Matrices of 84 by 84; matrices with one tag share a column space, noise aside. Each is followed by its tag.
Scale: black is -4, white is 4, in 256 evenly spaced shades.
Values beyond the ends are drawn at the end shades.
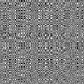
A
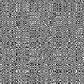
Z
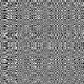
A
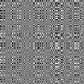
A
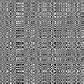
Z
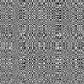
A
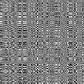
Z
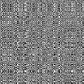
Z
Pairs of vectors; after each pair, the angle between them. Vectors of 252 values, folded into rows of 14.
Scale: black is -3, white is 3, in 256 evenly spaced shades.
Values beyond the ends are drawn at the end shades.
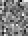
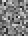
partly aligned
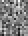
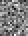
orthogonal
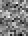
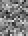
nearly opposite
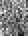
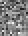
partly opposed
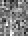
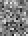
partly opposed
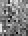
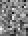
partly aligned
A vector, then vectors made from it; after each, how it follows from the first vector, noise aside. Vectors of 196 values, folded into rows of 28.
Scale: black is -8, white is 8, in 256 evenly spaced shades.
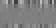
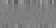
shrunk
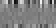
scaled up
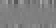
shrunk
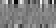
scaled up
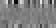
scaled up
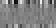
scaled up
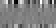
scaled up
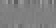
shrunk
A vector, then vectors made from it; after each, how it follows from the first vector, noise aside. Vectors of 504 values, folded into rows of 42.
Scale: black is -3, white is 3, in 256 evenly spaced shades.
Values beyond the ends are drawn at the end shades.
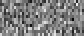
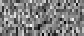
negated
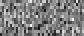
negated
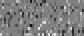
partly zeroed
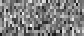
negated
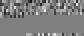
partly zeroed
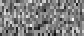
negated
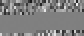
partly zeroed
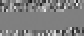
partly zeroed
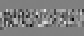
partly zeroed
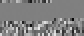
partly zeroed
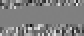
partly zeroed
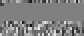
partly zeroed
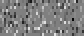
partly zeroed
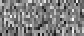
negated
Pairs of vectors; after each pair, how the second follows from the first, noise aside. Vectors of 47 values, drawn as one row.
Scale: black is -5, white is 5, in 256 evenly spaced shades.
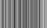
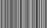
shuffled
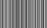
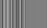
partly zeroed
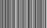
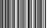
scaled up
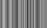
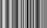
scaled up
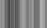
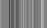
partly zeroed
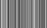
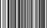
scaled up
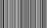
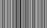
shuffled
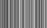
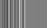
partly zeroed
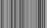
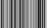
scaled up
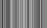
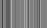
partly zeroed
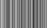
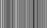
partly zeroed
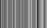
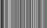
shuffled
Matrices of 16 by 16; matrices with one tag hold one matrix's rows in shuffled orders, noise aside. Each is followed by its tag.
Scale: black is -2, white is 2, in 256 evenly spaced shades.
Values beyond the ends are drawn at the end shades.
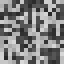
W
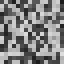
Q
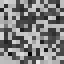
W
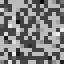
Q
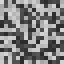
W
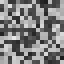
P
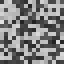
W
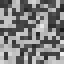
W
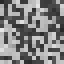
W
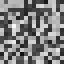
Q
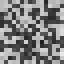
P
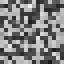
P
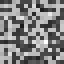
W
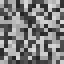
Q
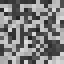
P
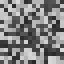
P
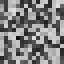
Q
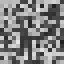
W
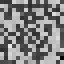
Q
